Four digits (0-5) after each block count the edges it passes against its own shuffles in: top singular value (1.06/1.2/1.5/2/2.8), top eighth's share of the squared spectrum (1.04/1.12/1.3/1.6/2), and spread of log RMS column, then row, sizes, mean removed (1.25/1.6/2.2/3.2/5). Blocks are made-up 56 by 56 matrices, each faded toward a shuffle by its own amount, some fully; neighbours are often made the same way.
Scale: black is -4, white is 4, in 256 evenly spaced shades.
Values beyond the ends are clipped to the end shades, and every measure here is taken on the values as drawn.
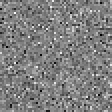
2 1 0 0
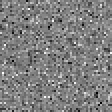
1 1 0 0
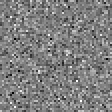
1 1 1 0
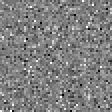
3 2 0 0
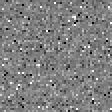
1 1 0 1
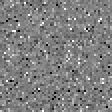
0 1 0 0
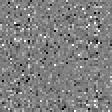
3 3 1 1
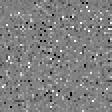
2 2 0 1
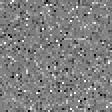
0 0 0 0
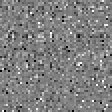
3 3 1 1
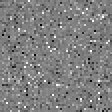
0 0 0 0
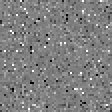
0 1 0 0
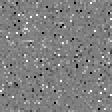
0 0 0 0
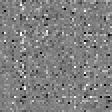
2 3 2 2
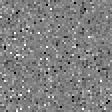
0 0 0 0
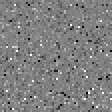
1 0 0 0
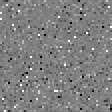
0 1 0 0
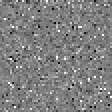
0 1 1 1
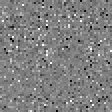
1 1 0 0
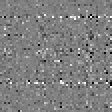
2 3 2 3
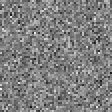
1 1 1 0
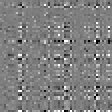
5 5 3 3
